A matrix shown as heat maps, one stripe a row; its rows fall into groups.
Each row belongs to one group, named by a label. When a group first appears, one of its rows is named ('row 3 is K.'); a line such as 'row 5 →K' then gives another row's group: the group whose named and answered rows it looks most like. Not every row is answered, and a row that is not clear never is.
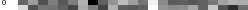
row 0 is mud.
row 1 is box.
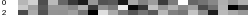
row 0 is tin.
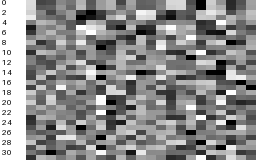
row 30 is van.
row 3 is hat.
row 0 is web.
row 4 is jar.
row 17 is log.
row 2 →hat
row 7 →tin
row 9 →mud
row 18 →hat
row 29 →mud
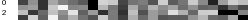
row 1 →log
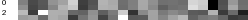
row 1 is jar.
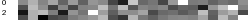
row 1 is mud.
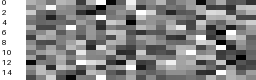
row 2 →hat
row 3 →van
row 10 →tin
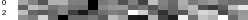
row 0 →log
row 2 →hat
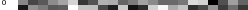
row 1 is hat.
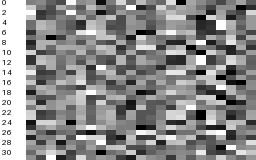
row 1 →box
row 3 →web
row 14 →web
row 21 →tin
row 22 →web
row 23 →web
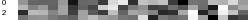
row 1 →hat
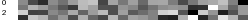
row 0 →van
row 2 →web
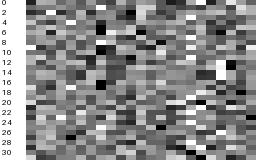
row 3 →tin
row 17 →log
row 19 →tin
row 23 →log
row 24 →tin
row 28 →tin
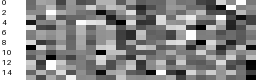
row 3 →box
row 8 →web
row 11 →van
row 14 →log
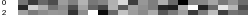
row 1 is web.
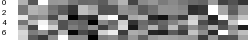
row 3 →hat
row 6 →hat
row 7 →log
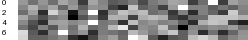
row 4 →van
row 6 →log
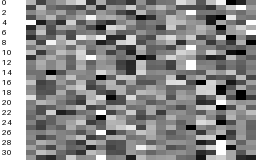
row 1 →mud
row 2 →tin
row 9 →tin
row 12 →tin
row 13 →tin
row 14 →van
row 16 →web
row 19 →box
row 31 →van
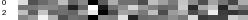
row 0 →log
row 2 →box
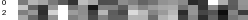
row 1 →log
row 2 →log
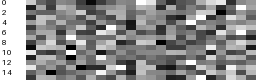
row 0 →hat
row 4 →tin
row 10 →log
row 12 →tin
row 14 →van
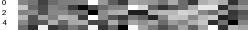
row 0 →van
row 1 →hat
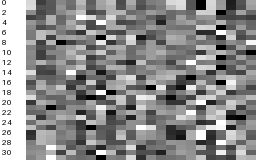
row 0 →web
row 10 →van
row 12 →tin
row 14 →log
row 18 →box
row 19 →hat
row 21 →van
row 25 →hat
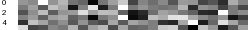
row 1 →box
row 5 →web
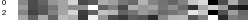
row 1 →van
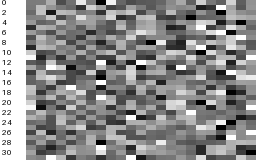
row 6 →hat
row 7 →mud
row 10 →web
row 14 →mud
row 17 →log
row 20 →web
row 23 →box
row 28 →mud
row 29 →van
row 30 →van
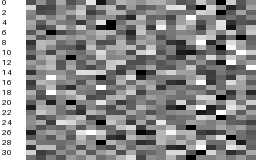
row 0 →mud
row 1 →web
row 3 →tin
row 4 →box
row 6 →van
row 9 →mud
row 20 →van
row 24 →log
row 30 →web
